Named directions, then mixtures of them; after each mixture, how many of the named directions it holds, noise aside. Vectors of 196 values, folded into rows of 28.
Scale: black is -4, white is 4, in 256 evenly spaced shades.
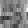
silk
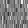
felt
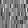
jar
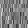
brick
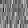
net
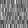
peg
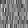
two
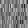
two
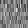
three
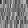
two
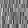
one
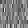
two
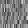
three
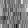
three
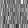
two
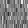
one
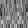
two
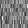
two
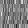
three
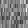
two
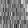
three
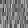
one
